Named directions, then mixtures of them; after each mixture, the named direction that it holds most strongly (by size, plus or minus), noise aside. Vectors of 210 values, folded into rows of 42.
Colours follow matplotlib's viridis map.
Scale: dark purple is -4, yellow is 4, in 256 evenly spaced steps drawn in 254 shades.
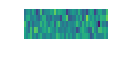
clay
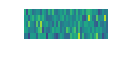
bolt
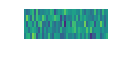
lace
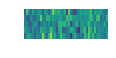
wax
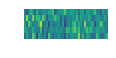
lace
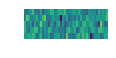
clay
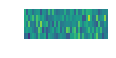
bolt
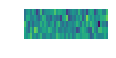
clay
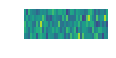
bolt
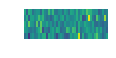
bolt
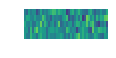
clay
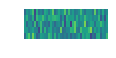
lace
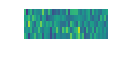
wax
